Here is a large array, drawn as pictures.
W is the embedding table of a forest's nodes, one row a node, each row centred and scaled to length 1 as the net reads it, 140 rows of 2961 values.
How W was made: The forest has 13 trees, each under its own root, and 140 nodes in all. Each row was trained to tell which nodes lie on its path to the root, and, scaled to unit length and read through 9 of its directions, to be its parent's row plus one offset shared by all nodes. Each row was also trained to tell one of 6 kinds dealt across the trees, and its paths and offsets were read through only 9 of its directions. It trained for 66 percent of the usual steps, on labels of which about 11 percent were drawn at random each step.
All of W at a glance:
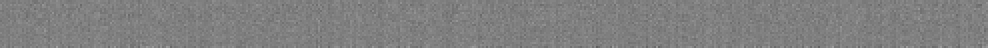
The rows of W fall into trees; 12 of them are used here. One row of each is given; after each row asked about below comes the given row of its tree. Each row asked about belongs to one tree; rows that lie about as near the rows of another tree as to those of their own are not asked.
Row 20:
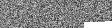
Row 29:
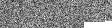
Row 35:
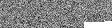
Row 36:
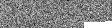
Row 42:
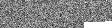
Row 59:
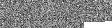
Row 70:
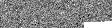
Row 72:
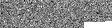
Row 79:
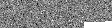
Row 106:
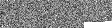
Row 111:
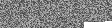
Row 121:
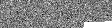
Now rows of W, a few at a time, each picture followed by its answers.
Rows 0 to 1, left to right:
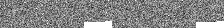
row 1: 59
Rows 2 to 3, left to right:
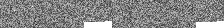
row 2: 111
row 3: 70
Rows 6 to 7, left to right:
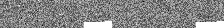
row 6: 29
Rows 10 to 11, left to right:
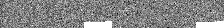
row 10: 42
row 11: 111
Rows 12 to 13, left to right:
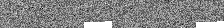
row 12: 20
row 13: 36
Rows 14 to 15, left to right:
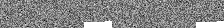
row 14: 36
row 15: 20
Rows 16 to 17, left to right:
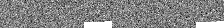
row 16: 20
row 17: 111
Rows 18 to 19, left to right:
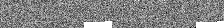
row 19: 106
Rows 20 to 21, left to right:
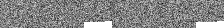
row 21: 42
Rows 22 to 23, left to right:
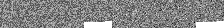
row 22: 59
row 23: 70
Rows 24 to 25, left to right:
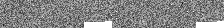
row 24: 29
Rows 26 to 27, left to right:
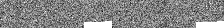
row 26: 29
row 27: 70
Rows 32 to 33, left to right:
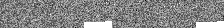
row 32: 29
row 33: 20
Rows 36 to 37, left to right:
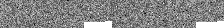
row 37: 29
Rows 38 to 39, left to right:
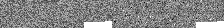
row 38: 42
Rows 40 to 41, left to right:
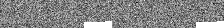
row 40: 42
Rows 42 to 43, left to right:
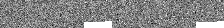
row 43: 79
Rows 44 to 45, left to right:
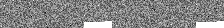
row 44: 111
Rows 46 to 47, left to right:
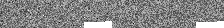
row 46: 106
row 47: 79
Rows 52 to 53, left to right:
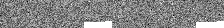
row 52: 106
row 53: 121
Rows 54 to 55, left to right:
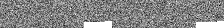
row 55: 29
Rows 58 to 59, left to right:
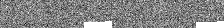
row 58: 70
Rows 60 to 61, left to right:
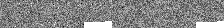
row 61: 59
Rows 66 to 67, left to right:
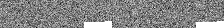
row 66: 35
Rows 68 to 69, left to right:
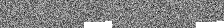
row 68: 42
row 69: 70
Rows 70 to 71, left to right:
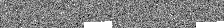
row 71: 36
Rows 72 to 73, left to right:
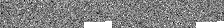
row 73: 20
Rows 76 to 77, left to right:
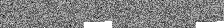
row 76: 42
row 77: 106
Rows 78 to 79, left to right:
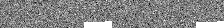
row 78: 42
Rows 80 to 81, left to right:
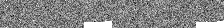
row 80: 29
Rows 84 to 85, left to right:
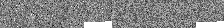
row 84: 111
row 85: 20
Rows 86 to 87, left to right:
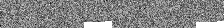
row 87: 59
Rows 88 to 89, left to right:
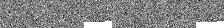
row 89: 20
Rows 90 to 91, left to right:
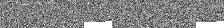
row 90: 59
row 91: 59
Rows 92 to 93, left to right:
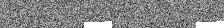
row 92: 20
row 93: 42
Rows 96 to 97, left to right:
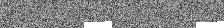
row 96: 36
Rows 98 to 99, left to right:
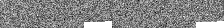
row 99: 70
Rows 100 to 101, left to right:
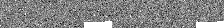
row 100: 36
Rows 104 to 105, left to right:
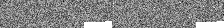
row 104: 59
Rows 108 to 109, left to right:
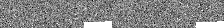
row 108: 111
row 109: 20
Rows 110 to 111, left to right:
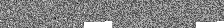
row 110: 20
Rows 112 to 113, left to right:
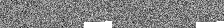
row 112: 111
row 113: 35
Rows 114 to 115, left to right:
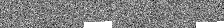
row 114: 111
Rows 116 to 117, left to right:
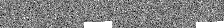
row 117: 111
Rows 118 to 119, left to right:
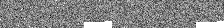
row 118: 59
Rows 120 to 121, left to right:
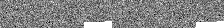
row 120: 59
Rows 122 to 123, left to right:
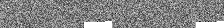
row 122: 20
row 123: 121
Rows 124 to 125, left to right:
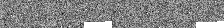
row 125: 42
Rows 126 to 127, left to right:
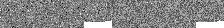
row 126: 106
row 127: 59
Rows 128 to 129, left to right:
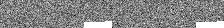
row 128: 121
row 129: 36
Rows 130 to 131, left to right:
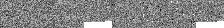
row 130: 70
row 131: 42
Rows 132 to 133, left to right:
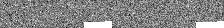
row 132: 111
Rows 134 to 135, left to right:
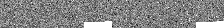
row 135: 111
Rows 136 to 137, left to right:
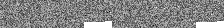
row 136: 59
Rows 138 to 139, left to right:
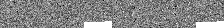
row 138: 121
